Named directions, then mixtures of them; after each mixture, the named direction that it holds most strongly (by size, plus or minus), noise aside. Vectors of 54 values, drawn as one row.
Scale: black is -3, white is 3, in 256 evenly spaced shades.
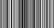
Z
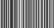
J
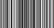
Z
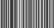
J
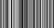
Z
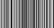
Z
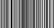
Z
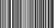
Z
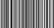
J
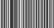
J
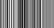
Z
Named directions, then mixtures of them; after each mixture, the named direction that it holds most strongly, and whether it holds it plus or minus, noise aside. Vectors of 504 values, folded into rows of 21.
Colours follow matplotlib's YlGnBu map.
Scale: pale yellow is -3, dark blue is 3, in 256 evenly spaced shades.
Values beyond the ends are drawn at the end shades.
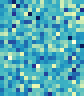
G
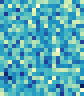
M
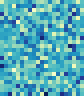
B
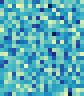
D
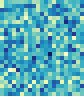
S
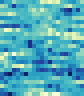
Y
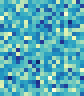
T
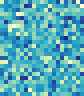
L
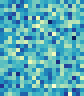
D, minus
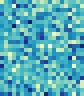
B, plus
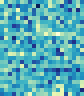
M, minus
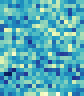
Y, plus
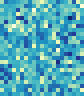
L, plus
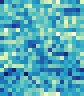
Y, plus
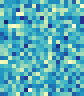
L, plus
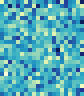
M, minus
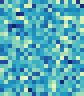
L, minus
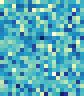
B, plus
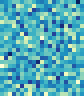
B, minus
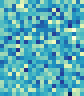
D, plus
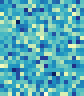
B, minus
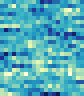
Y, minus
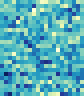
B, plus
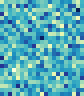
B, plus
